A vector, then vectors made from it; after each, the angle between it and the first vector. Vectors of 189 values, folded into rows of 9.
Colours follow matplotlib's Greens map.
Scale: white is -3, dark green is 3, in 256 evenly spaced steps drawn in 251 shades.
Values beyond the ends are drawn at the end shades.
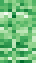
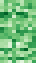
nearly opposite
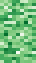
orthogonal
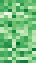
nearly parallel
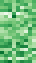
nearly parallel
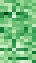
nearly opposite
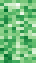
orthogonal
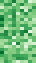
orthogonal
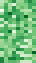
partly opposed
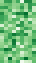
partly opposed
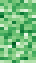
partly opposed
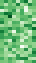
partly opposed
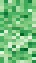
partly opposed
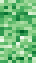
partly opposed
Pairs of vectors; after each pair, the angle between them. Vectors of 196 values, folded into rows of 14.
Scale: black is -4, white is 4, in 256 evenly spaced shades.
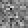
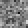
orthogonal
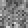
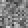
nearly parallel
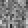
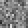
nearly opposite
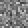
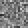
partly opposed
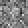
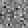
partly opposed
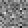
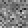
nearly parallel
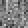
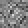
orthogonal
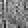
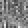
nearly opposite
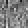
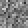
partly opposed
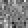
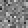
partly aligned
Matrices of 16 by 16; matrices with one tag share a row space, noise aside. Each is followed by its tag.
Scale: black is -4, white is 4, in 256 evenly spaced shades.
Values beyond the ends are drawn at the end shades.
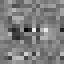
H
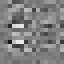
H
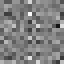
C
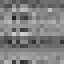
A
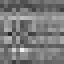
A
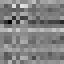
A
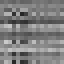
A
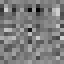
C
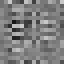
H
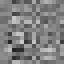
H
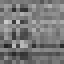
A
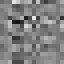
H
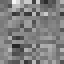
H
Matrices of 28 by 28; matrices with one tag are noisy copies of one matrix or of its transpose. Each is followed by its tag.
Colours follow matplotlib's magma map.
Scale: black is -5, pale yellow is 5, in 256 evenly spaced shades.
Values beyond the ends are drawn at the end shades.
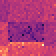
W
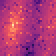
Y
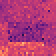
W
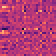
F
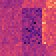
W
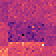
W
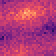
Y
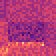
W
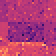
W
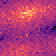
Y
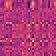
F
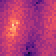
Y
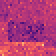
W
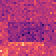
W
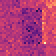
W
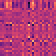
F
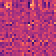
F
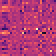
F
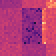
W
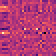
F
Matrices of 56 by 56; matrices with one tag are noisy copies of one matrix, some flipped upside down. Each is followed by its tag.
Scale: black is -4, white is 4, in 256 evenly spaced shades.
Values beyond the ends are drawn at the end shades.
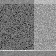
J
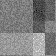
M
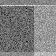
J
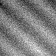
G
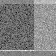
J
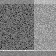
J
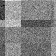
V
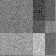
M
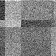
V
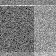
J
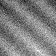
G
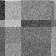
V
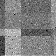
V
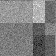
M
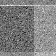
J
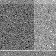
J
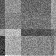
V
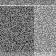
J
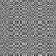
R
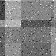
V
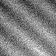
G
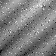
G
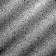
G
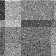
V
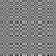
R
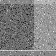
J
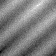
G
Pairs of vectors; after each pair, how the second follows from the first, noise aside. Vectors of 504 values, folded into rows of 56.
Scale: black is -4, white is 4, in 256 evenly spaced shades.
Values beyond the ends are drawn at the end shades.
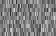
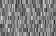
reversed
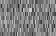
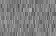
shrunk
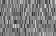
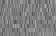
shrunk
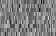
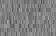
shrunk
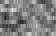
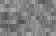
shrunk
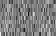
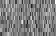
reversed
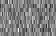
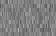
shrunk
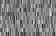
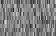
reversed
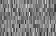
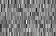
reversed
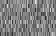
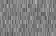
shrunk
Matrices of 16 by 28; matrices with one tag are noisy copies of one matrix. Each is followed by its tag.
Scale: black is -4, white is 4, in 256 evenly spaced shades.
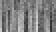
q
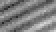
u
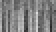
q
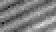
u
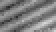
u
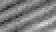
u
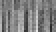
q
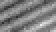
u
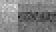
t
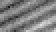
u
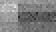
t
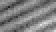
u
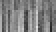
q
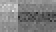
t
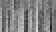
q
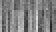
q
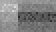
t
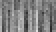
q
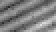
u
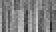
q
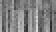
q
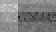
t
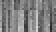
q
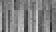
q
